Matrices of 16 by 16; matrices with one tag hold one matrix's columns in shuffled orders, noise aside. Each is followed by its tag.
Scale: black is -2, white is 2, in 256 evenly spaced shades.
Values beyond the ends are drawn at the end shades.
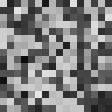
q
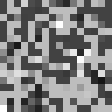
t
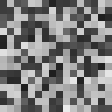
t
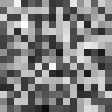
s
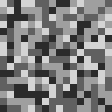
s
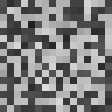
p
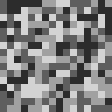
t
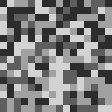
t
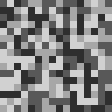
q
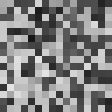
t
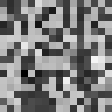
q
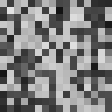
q
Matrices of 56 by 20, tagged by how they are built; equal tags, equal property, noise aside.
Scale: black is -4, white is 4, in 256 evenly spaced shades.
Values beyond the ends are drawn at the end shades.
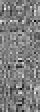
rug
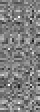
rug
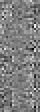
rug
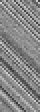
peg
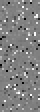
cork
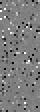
cork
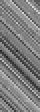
peg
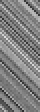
peg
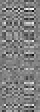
rug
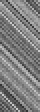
peg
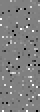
cork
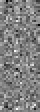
rug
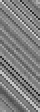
peg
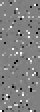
cork
